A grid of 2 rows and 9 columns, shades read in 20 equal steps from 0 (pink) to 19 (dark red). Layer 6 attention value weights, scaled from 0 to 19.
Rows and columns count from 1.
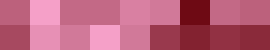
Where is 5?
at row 1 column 6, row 2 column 3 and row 2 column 5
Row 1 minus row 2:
-3 -2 2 7 -1 -8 3 -7 -7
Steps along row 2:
down up down up up up down up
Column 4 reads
7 0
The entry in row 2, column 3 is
5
